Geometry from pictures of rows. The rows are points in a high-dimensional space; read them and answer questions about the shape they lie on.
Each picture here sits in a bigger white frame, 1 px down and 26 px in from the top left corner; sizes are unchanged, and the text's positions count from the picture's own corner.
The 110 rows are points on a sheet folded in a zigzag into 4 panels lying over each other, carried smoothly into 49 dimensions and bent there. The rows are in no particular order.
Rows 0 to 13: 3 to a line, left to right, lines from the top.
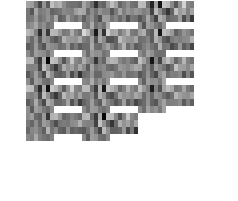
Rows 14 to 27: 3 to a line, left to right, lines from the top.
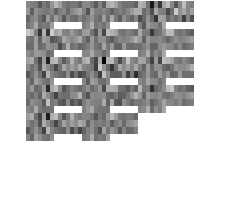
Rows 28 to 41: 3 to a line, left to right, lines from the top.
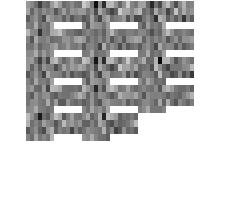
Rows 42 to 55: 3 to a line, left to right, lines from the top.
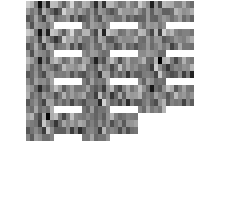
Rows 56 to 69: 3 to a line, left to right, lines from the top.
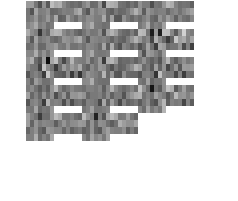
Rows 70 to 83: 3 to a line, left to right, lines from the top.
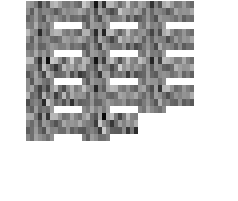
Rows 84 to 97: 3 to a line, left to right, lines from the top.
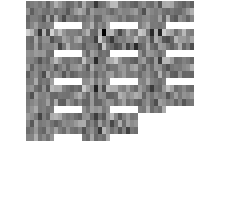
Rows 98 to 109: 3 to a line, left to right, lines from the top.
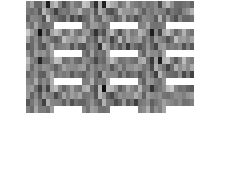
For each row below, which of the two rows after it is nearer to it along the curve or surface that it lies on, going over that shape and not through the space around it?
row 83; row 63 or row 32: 63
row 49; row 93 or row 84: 84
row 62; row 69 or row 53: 69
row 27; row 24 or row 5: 24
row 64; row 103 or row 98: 103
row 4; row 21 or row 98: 21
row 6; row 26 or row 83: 83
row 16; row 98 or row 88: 98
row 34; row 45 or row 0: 0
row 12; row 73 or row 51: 73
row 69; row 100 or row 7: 7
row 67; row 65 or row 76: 65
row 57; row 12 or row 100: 12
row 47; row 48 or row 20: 20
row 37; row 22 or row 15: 22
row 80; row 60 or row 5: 60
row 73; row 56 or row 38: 38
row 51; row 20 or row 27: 27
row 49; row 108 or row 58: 58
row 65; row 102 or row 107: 102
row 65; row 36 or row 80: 80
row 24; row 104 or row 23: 23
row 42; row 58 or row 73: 73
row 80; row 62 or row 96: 96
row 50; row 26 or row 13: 13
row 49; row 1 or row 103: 1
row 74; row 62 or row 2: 2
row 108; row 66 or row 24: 24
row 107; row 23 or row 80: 80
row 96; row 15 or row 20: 15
